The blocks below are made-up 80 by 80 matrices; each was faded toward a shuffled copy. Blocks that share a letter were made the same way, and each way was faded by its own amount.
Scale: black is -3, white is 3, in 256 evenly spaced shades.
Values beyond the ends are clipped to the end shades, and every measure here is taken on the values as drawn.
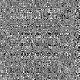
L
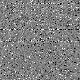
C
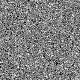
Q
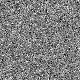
Q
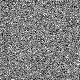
Q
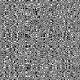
L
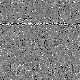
C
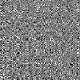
L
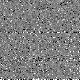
C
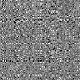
L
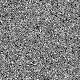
Q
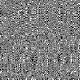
L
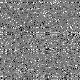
C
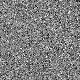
Q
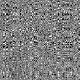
L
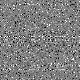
C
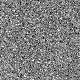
Q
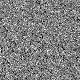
Q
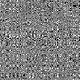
L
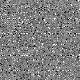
C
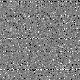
C
